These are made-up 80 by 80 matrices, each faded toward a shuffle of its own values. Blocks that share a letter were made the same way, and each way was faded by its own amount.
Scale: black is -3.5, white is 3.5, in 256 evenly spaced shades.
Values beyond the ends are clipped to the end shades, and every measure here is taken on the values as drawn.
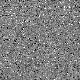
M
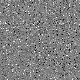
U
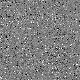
U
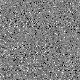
M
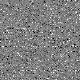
M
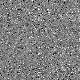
M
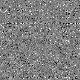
M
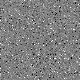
U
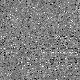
M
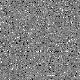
M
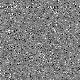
M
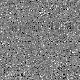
M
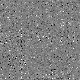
U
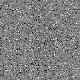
M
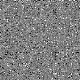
M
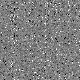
U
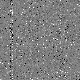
U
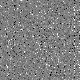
U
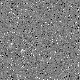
U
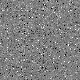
U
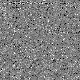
M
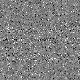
M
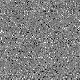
M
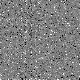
U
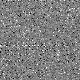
M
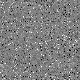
U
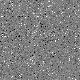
U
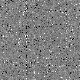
U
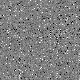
U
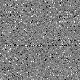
M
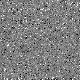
M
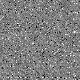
M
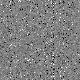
U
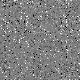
U
